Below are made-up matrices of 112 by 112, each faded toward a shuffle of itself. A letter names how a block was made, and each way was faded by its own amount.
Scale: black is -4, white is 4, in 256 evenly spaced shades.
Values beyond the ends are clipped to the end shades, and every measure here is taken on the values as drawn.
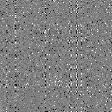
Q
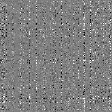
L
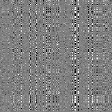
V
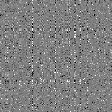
Q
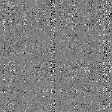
L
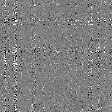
L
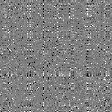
Q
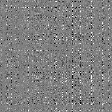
L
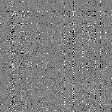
L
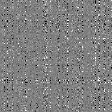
L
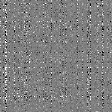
L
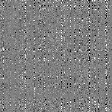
L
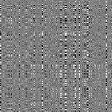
V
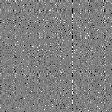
Q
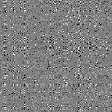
Q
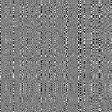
V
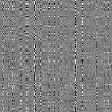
V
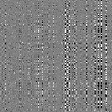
V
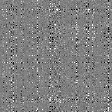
L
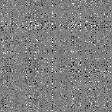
L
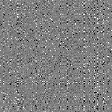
Q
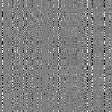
V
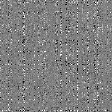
L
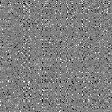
Q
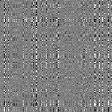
V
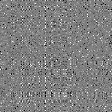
Q
